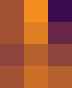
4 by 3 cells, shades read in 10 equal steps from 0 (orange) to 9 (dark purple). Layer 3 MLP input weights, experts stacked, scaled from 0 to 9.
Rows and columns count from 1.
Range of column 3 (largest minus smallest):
6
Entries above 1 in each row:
2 2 3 3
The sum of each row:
13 12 13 9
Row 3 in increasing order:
3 5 5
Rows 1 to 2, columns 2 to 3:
0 9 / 1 7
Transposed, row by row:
4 4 5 4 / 0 1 3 2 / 9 7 5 3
